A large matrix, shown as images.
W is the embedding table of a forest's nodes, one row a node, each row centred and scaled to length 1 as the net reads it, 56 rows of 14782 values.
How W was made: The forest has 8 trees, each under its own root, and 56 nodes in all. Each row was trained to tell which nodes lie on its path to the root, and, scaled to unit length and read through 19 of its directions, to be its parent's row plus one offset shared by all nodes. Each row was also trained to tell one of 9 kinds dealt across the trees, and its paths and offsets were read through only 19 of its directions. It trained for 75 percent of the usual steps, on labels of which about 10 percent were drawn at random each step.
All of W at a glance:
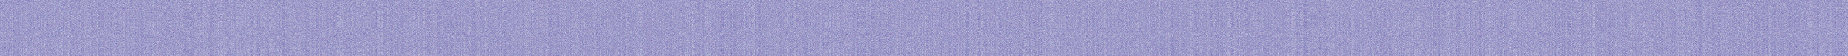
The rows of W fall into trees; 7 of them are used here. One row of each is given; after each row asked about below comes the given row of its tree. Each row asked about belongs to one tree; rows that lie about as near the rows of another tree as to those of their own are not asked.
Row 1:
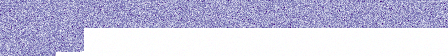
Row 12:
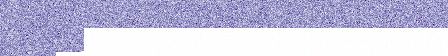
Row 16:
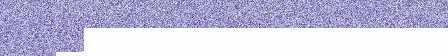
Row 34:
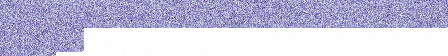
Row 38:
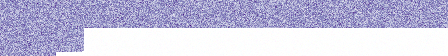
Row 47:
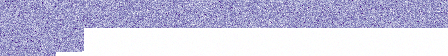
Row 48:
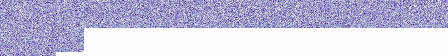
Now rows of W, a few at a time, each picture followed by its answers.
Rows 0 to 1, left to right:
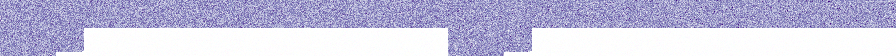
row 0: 34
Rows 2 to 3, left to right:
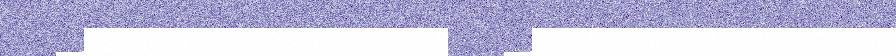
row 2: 12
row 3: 47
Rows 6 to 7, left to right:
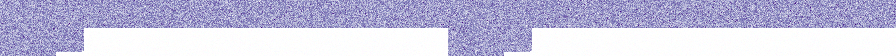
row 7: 38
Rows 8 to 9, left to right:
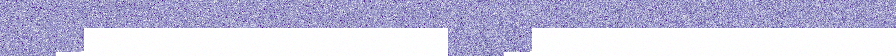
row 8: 47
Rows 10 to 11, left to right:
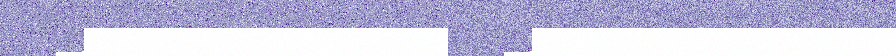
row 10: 47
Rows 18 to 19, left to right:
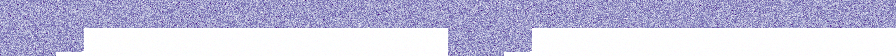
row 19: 12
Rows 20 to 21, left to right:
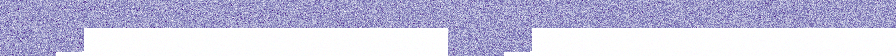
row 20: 47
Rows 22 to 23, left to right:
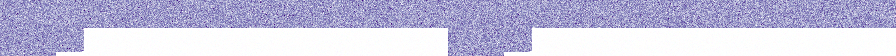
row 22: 16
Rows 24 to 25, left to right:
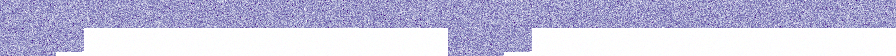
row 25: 16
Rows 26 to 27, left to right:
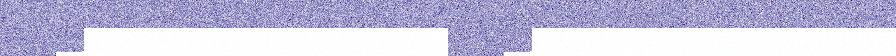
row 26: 16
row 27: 1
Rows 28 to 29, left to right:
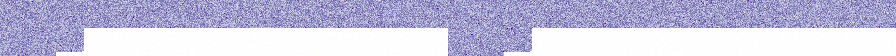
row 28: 38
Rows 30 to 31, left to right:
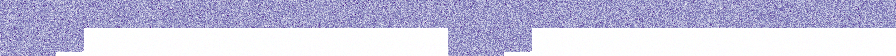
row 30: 1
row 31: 38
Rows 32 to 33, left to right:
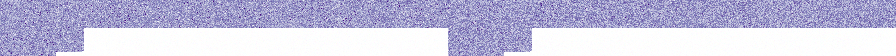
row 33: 34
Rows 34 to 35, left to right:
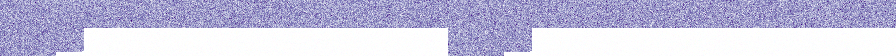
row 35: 12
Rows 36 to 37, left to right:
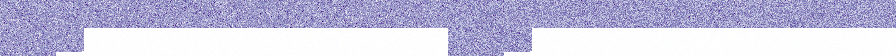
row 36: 12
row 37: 48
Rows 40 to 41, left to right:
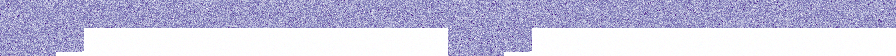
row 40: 47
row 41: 16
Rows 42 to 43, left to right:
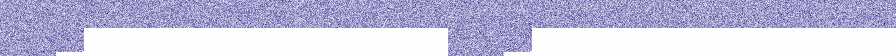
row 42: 48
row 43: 1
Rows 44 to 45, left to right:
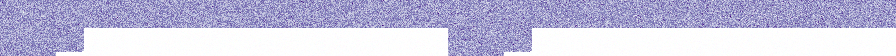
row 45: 1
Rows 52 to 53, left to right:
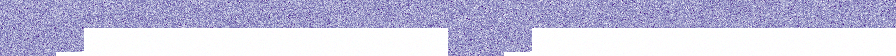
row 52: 16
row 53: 12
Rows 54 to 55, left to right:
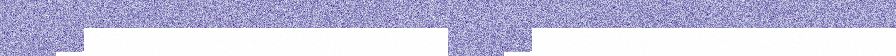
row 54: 16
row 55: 16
